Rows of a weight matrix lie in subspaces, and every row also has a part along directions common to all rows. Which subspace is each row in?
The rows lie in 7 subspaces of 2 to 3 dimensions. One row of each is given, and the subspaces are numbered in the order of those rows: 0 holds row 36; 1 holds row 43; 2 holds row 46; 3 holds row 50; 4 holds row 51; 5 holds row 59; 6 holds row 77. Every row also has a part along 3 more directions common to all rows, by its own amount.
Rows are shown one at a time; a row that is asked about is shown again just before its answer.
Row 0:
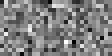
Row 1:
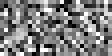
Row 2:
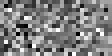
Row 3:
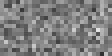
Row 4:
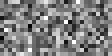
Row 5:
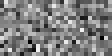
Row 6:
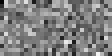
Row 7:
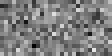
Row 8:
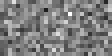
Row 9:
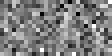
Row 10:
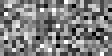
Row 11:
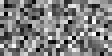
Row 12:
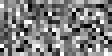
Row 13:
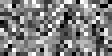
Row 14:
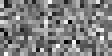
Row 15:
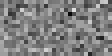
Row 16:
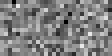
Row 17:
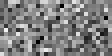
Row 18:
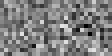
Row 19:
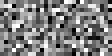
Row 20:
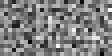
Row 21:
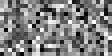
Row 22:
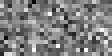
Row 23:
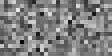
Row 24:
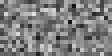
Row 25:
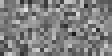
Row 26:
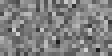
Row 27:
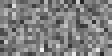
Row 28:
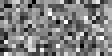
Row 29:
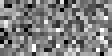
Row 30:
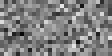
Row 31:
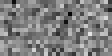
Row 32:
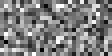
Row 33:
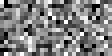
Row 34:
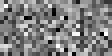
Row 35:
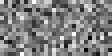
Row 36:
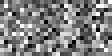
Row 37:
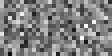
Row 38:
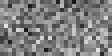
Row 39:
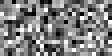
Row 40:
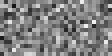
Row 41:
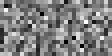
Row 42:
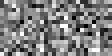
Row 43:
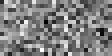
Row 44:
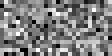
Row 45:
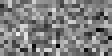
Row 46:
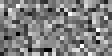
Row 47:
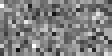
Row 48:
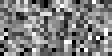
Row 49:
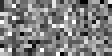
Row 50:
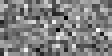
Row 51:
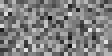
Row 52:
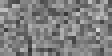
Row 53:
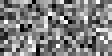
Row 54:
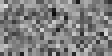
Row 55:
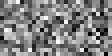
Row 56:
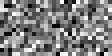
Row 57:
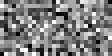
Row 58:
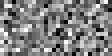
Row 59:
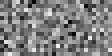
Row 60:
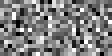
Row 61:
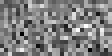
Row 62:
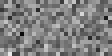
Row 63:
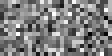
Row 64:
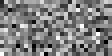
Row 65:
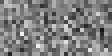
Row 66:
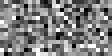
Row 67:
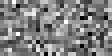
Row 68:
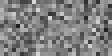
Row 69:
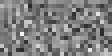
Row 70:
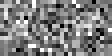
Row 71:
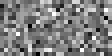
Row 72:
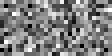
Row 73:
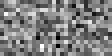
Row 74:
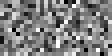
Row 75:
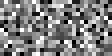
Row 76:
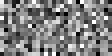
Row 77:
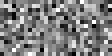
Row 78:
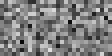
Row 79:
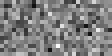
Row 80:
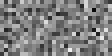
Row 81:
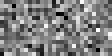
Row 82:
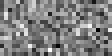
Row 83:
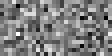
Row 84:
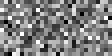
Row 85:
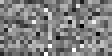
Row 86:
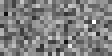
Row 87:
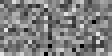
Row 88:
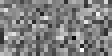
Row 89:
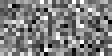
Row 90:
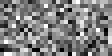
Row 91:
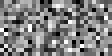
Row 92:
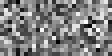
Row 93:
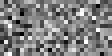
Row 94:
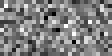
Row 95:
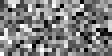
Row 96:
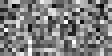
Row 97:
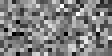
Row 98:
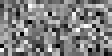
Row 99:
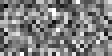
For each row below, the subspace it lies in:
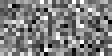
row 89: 4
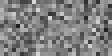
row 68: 5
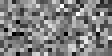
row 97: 0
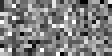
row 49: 0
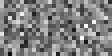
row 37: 0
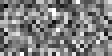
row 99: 3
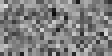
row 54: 3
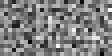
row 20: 4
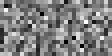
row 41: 6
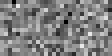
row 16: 2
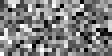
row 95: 3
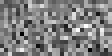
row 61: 1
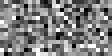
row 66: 3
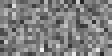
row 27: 4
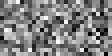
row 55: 6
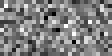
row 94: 3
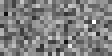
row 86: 4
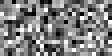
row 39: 2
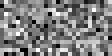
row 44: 3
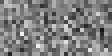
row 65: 1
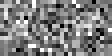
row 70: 1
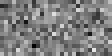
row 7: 1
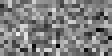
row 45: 5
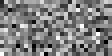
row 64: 4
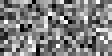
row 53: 5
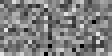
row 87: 4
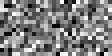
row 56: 0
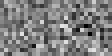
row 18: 1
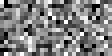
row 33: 5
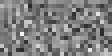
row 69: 1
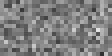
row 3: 6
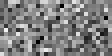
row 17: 3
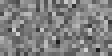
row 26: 6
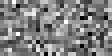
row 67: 2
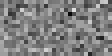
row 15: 2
